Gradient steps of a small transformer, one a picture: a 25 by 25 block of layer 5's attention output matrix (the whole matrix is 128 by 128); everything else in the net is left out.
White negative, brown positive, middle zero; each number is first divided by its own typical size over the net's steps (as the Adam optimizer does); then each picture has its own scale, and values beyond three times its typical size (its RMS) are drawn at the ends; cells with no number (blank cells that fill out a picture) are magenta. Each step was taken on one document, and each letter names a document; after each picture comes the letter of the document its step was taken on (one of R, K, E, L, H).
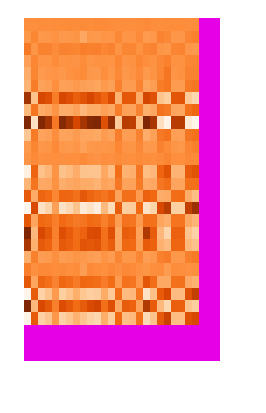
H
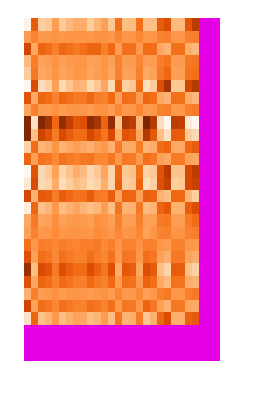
H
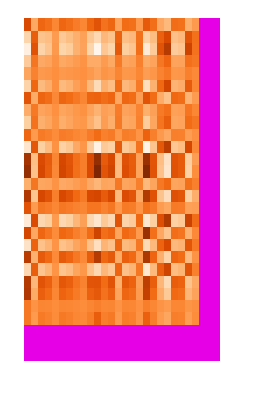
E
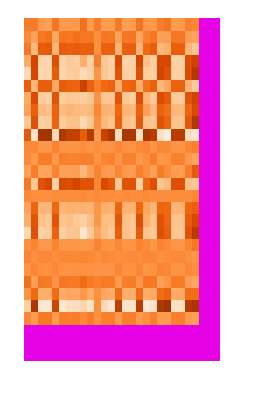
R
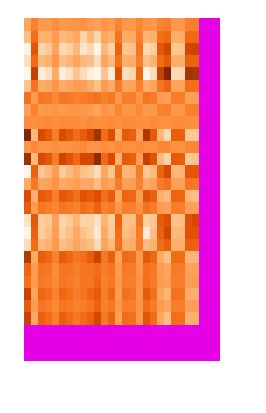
E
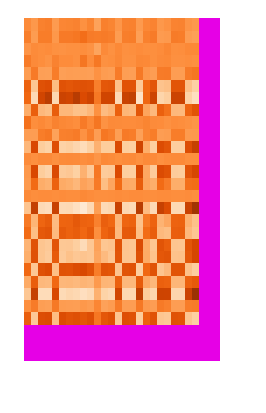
R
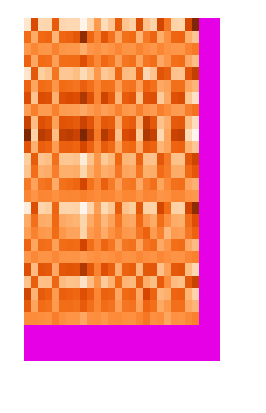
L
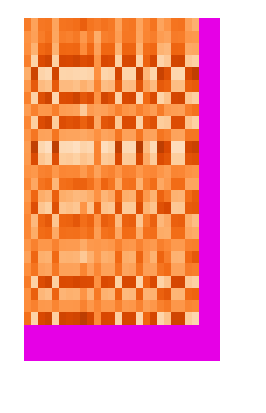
R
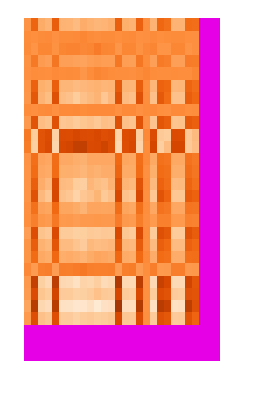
R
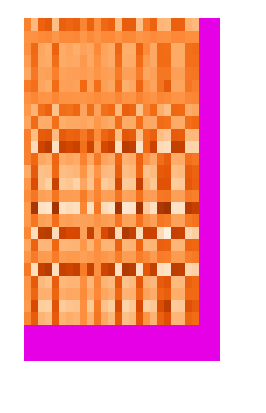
R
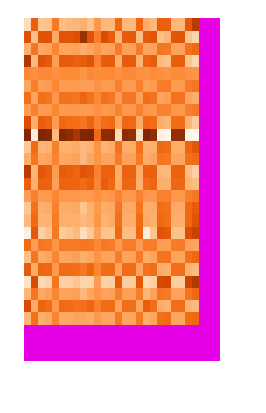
L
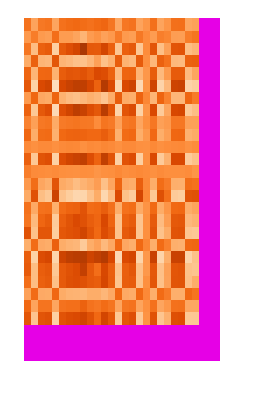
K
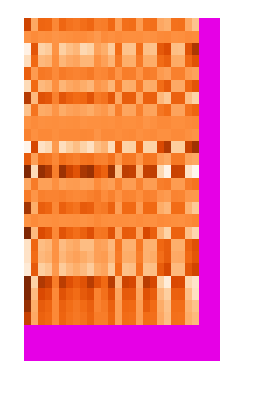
H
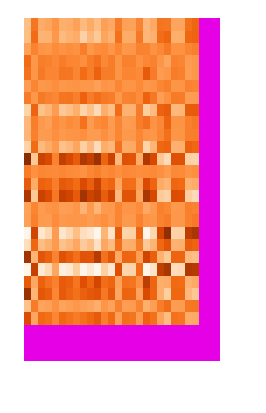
H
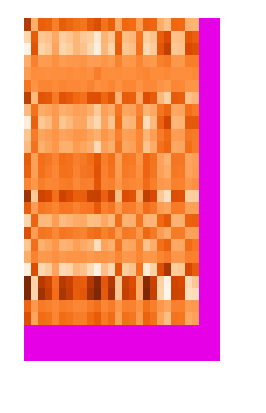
E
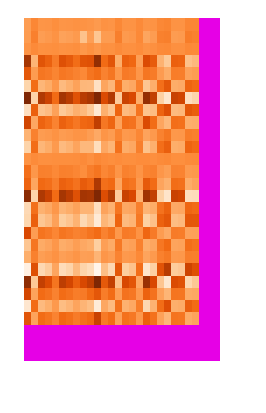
E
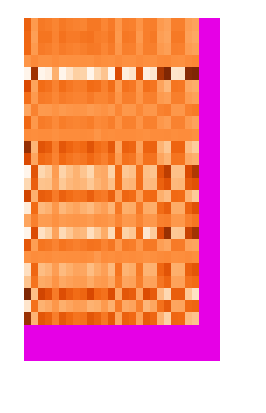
H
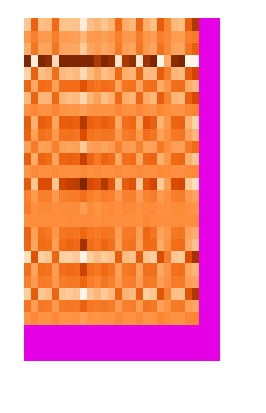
L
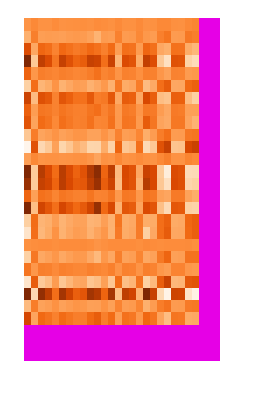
E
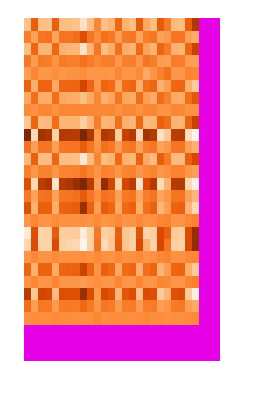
L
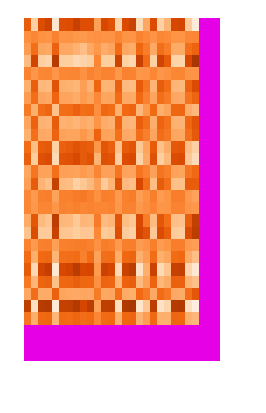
K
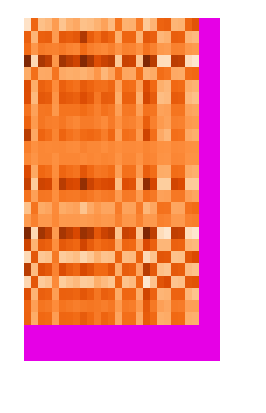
L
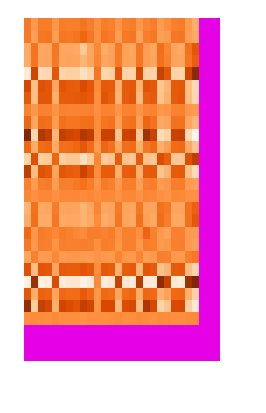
L
